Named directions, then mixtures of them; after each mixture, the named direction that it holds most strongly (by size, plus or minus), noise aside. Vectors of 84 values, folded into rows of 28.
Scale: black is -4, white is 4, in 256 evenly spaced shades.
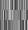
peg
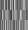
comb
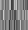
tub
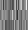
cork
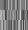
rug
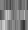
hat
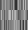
peg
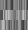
hat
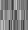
tub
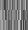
rug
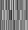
comb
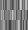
cork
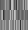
tub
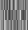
peg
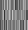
peg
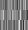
rug
